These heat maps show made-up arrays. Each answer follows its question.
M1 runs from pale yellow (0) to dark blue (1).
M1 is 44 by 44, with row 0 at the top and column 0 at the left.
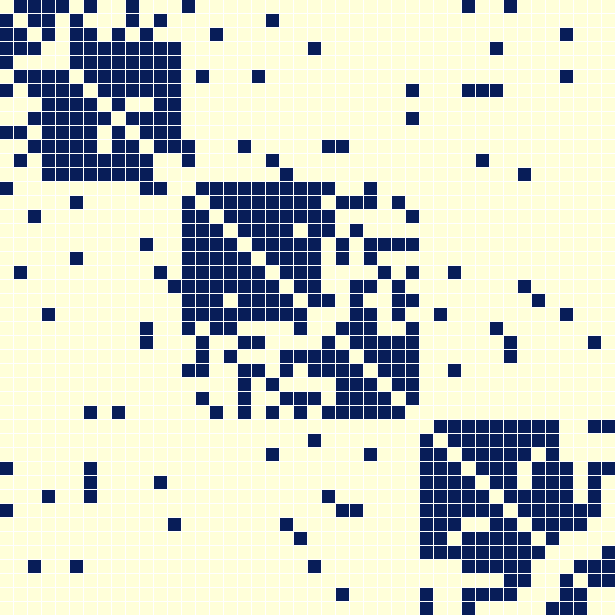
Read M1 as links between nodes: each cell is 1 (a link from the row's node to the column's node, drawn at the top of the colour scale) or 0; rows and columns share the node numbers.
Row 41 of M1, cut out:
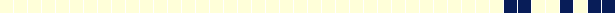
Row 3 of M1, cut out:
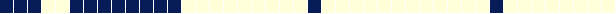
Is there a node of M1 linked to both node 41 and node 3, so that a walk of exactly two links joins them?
no
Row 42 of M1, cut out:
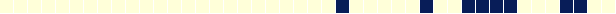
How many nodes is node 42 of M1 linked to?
8
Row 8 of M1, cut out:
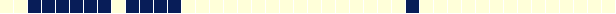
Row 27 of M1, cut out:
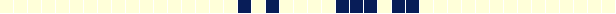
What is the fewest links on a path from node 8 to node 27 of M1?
2
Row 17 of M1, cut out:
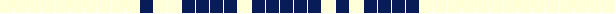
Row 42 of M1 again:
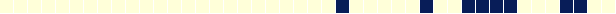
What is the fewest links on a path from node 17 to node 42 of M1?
2
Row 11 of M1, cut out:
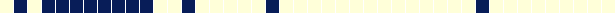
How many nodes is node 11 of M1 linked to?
12
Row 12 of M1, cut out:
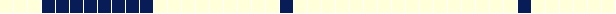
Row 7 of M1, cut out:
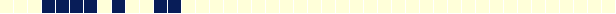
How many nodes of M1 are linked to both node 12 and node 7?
5
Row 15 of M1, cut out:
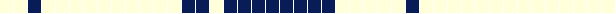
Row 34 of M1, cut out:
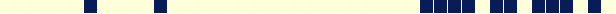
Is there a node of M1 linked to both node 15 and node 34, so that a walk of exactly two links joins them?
no
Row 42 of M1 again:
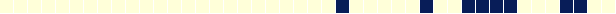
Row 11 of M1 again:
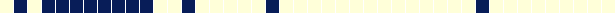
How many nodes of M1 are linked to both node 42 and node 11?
1
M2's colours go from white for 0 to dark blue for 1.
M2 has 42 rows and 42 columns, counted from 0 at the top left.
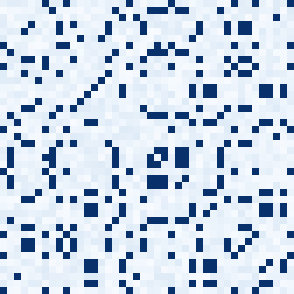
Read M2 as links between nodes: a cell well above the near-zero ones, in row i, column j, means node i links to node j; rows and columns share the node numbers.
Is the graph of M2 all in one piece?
no
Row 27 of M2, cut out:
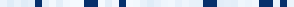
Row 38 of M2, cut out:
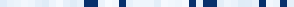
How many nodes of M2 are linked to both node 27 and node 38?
7
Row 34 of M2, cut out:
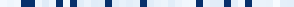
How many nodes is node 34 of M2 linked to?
9
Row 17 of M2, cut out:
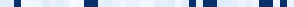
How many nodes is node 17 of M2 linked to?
9
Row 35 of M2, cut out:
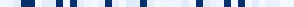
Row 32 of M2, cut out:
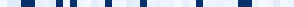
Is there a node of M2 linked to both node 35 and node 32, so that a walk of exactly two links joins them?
yes
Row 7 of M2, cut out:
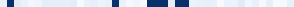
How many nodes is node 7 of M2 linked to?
7
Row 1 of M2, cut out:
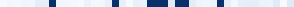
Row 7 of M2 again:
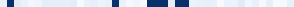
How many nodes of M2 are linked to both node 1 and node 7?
6
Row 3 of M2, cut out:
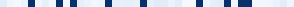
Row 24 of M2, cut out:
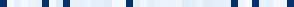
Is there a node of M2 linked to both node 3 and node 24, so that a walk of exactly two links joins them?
no
